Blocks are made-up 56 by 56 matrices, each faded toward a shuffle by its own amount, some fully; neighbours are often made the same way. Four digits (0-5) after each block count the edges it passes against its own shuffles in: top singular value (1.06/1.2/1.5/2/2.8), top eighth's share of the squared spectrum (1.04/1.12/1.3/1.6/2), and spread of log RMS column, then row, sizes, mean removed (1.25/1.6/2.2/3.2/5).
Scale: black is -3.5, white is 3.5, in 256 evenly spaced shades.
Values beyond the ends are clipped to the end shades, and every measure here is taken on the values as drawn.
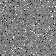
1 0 0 0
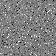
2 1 0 0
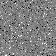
1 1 0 0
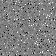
2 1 0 0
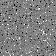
1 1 0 0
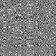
4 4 2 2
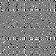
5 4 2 2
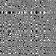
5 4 3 3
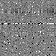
4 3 1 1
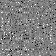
3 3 1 1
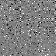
3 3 1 1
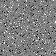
0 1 0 0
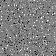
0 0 0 0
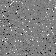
1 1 0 0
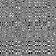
5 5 3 3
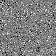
2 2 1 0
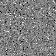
1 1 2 0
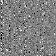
2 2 3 0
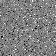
0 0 0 0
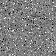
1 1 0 0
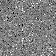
1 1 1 0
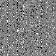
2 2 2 0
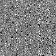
1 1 2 0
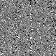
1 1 2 0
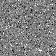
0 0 0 0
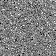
0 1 0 0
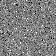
0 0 0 0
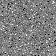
0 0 0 0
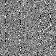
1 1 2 0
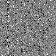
2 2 2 0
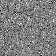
1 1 0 0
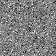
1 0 0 0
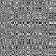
5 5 3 3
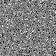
0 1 0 0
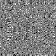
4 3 2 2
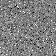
1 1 0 0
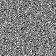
0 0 0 0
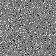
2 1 0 0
